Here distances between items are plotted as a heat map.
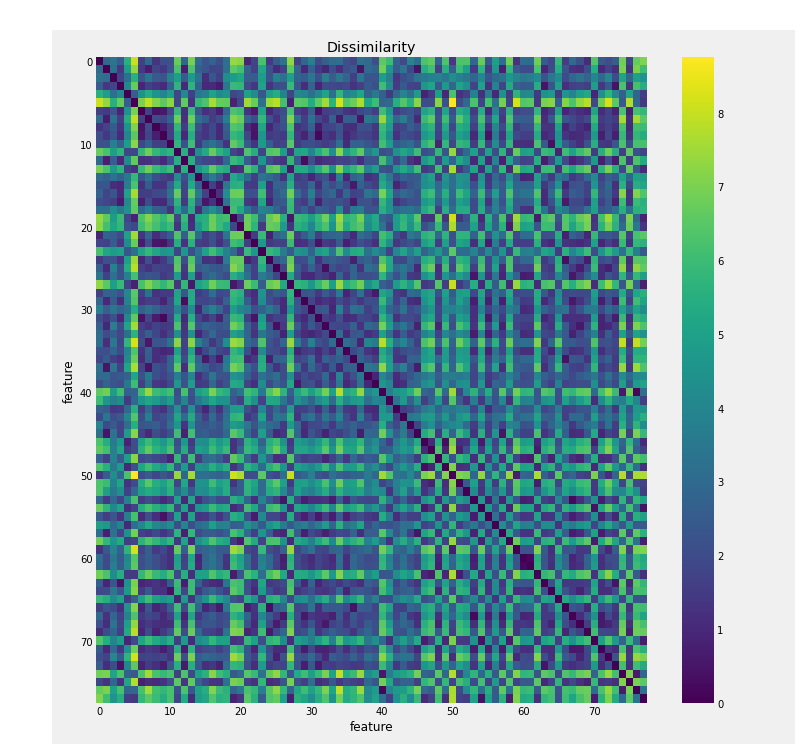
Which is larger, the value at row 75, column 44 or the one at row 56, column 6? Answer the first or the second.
the second
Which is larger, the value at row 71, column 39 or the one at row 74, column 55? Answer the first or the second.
the second
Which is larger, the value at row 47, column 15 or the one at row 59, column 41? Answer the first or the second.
the second
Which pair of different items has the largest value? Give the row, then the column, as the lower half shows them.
50, 5
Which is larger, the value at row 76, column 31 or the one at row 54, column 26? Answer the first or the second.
the first
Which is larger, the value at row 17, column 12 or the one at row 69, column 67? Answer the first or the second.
the second
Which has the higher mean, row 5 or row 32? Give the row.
5
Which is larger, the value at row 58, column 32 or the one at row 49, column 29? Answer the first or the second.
the first
